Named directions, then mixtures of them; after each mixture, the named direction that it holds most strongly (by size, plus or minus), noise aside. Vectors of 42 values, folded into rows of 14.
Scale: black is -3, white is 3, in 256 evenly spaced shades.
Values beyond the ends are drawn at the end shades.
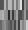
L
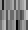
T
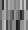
T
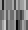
T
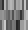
T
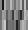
T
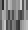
L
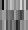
T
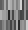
L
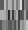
L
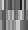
L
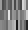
L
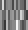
T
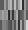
L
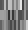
L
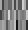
T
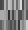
L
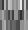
L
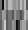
T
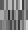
L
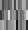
T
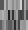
L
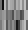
T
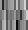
T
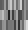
L
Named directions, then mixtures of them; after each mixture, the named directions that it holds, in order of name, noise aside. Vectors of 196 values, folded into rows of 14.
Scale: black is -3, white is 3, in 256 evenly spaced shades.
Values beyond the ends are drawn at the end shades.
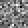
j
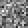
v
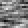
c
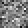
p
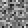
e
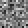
e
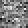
c, p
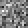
v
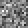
v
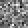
j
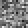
c, e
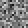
e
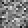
p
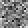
p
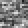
c, j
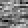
c, j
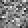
p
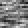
c
